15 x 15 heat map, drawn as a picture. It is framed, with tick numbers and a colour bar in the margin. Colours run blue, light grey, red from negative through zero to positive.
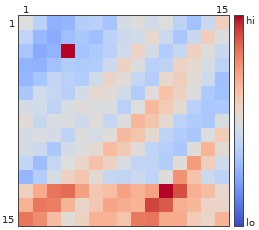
The bottom part is higher, past a seam about 80% of the way down. Streaks slant up to the right. A single lone cell is far higher than the cells round it. The top left is the ninth with the lowest average.
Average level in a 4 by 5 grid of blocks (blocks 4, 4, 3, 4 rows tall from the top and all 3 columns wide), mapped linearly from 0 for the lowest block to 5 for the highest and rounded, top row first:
01212 / 12231 / 12313 / 44453
